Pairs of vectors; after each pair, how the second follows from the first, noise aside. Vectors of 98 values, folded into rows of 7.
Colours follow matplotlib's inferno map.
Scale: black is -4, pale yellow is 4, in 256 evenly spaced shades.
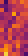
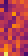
copied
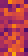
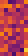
negated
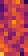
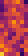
copied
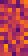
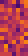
copied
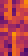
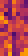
negated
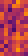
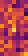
negated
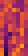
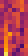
negated
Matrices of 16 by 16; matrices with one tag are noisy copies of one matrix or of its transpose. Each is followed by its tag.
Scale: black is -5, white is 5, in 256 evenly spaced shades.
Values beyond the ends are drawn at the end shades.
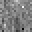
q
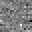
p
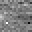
q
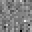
p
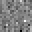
p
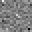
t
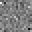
t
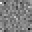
t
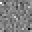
t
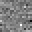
p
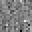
p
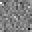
t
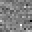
p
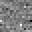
p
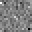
t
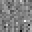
p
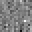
p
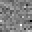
p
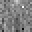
q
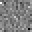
t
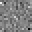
t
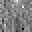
q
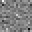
t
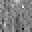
q
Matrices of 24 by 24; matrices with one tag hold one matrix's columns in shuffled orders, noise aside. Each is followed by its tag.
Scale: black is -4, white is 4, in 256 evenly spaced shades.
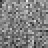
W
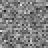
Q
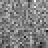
W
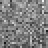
W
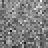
W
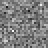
Q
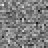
Q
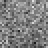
W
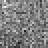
W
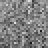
W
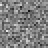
Q
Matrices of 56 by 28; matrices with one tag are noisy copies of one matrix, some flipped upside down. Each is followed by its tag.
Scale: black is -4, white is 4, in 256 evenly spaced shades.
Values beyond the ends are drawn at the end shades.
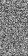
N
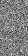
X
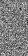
N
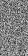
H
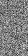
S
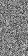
S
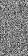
H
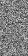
N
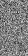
H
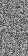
S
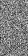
H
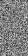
N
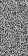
H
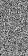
H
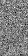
N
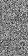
S
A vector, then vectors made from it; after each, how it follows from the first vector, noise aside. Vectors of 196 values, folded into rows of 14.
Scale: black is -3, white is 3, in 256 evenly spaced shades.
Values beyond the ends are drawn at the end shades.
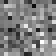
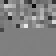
partly zeroed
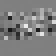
partly zeroed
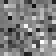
copied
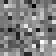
copied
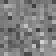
shrunk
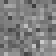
shrunk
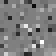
partly zeroed
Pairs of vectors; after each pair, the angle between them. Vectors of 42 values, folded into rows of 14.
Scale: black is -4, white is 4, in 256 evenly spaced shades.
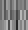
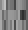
partly opposed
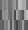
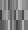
nearly parallel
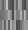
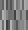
orthogonal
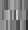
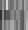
partly opposed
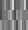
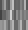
nearly parallel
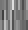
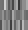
partly opposed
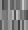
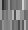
nearly parallel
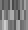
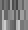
nearly parallel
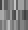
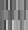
orthogonal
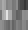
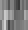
partly aligned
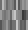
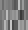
orthogonal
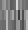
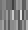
partly aligned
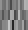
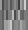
partly aligned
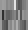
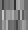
nearly opposite
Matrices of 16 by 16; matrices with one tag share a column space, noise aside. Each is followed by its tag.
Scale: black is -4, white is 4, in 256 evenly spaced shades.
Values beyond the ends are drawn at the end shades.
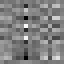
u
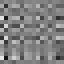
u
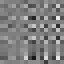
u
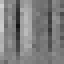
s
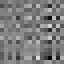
u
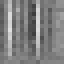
s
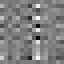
u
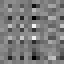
u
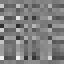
u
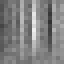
s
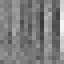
s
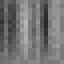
s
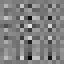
u
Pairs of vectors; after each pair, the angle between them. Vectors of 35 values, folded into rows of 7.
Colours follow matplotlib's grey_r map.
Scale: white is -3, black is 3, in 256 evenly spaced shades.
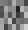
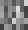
nearly opposite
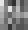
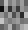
partly opposed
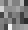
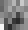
orthogonal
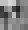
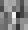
partly aligned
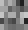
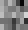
nearly parallel
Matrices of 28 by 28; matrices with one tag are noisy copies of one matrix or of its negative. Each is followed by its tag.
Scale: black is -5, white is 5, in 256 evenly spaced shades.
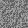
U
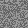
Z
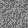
U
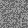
U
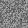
U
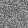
Z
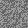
U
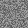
Z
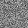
Z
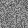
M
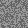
M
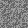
U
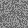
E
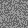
E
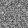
M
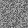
U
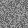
M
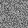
E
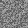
U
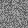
E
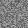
M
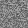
Z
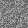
U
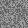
M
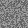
M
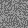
E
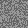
E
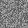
U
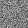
Z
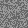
Z
